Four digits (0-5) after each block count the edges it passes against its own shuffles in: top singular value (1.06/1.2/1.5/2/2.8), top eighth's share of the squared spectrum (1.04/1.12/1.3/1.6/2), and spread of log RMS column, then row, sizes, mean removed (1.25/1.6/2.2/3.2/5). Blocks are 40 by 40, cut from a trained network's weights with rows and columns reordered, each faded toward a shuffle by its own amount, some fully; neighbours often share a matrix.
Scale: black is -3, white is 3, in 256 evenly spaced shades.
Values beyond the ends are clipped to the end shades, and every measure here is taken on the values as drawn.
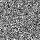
1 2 0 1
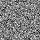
0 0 0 0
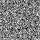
0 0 0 0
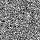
0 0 0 0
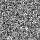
1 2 0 0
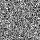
0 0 0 0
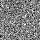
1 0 0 0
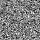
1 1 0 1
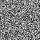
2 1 0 0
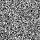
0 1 0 0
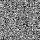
2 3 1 1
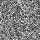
0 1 0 0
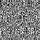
3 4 2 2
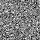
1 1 0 0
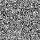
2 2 0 0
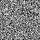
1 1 0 0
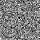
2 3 0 1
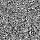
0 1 0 0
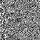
2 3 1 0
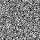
1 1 0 0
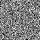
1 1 0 0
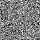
1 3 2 0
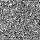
0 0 0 1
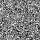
1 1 0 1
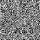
2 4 1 2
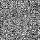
2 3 0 1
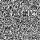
2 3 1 1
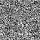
2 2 0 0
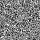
1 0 0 0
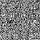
2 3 1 2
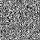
2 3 0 1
